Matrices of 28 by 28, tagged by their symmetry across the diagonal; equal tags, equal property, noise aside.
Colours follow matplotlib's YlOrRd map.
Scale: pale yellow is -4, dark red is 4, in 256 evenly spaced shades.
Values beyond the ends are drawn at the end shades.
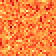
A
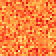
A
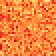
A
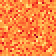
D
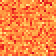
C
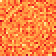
D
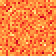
D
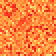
D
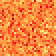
C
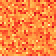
A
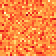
C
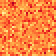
A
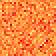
D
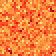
D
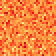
C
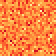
A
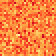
C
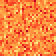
C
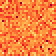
D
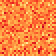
A
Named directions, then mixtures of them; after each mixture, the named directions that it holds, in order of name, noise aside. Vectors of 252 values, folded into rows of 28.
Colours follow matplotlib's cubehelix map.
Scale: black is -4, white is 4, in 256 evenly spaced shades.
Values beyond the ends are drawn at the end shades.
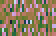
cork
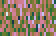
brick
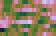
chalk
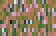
cork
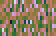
cork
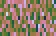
brick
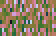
cork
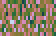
brick, cork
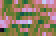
chalk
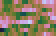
chalk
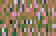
cork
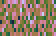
brick, cork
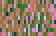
brick, cork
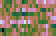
chalk, cork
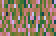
brick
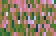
brick, chalk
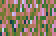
brick, cork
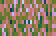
cork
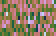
brick, chalk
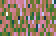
brick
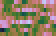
chalk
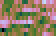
chalk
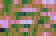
chalk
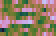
chalk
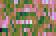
chalk, cork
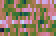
brick, chalk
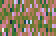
cork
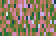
brick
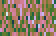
brick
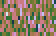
brick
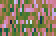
chalk, cork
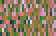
brick, cork
